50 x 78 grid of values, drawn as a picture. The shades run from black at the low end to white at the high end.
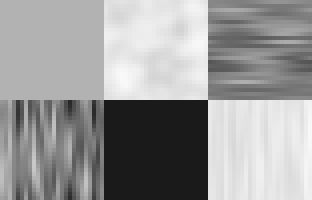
The table splits into 2 rows of 3 panels. Panel 1,1: high, flat. Panel 1,2: very high, blotchy, faint in contrast. Panel 1,3: middling, streaked across. Panel 2,1: middling, streaked downward, strong in contrast. Panel 2,2: very low, flat. Panel 2,3: very high, streaked downward, faint in contrast.
